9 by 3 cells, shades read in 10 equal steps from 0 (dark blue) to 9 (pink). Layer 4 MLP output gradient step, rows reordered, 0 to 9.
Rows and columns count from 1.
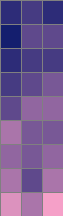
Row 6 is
6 4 4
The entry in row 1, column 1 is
1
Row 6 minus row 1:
5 2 3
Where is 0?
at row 2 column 1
